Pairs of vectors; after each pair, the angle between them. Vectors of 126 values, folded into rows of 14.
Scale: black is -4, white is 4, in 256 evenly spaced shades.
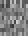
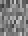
nearly parallel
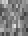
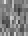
orthogonal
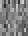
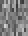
nearly opposite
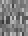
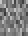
orthogonal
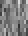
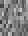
partly aligned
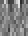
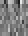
nearly opposite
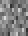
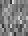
orthogonal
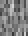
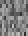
partly opposed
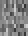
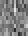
nearly parallel
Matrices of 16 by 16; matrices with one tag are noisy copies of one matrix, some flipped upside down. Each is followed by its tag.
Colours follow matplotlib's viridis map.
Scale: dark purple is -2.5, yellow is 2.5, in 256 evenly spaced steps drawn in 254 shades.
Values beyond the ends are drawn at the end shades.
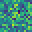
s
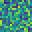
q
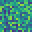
q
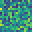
q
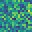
s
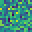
q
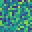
q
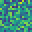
q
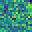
s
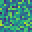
q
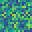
s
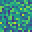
q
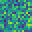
s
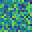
s
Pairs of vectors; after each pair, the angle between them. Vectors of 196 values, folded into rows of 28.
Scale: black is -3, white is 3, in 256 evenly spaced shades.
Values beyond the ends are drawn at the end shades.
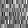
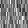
orthogonal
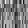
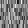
orthogonal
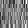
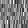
partly opposed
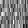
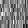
nearly parallel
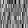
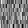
partly aligned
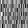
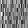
nearly parallel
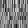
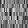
orthogonal
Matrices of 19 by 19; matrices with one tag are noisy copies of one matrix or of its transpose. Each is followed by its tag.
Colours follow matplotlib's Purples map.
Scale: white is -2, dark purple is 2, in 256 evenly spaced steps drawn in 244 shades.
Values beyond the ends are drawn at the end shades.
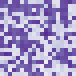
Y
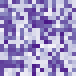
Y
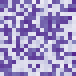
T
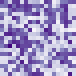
Y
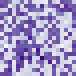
T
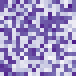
T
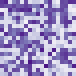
Y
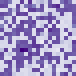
T
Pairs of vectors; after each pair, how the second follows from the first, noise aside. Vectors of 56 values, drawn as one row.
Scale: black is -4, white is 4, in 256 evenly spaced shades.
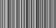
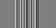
partly zeroed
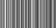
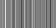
partly zeroed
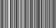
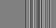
partly zeroed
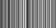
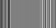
partly zeroed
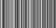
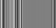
partly zeroed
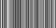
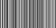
sign-scrambled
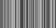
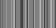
partly zeroed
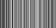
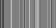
partly zeroed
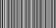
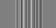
partly zeroed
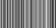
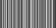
sign-scrambled
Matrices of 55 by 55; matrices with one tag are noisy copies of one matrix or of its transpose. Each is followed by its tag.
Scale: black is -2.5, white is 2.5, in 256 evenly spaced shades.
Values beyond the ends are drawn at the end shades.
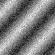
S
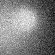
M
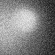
M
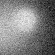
M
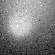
M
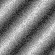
S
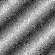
S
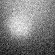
M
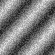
S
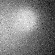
M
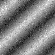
S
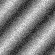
S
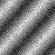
S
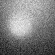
M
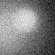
M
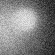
M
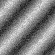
S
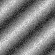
S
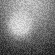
M
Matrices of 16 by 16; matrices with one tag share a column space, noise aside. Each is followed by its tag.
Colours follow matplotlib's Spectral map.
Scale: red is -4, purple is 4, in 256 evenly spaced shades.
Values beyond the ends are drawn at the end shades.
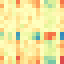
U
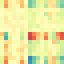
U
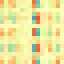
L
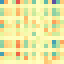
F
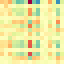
F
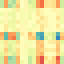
U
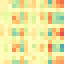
L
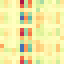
L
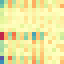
U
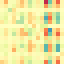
L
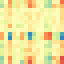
U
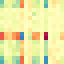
U
